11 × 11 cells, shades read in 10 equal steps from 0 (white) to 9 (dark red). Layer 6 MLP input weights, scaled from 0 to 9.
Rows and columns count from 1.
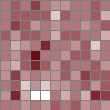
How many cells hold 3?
8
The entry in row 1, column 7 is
4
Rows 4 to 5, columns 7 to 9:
6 6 5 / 5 4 6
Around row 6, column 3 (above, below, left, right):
4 6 4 9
